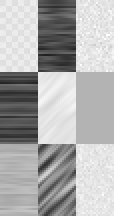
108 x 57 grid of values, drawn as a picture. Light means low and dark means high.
The table splits into 3 rows of 3 panels. Panel 1,1: very low, checkered, faint in contrast. Panel 1,2: high, streaked across. Panel 1,3: very low, fine-grained, faint in contrast. Panel 2,1: high, streaked across. Panel 2,2: very low, slanting up to the right, faint in contrast. Panel 2,3: low, flat. Panel 3,1: low, streaked across, faint in contrast. Panel 3,2: middling, slanting up to the right, strong in contrast. Panel 3,3: very low, fine-grained, faint in contrast.
